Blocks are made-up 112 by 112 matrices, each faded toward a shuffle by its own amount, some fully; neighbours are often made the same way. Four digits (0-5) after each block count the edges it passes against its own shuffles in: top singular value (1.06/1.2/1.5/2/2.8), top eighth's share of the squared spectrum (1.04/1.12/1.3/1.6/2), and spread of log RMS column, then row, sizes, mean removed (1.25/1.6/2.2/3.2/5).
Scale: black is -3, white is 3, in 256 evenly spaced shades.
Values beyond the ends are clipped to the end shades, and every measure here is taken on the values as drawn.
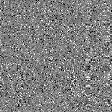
4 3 2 2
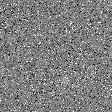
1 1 0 0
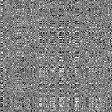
5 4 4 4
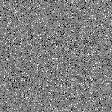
3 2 1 1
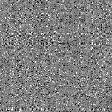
4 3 2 2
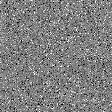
3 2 1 0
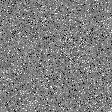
0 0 0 0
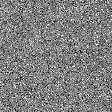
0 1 0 2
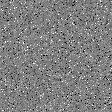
0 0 0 0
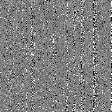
2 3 4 0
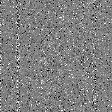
2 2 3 0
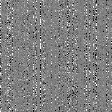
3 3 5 0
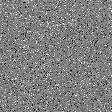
0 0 0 0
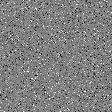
0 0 0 0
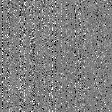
2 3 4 0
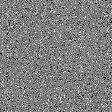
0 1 1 0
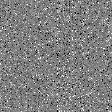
1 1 2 0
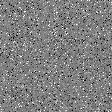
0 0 1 0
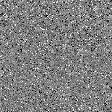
3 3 1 1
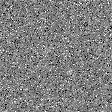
0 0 0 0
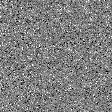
0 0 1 0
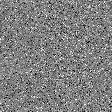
0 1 0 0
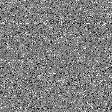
1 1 0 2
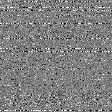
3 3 0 4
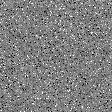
0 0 0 0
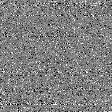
1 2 0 3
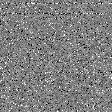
1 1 0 2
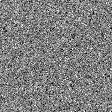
2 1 0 0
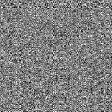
4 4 3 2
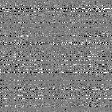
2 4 3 4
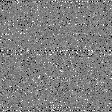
2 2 1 2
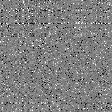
4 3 1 2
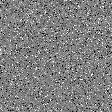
1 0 0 0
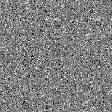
4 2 1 1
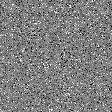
3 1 0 0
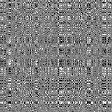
5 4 4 4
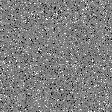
3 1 0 0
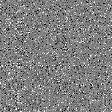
4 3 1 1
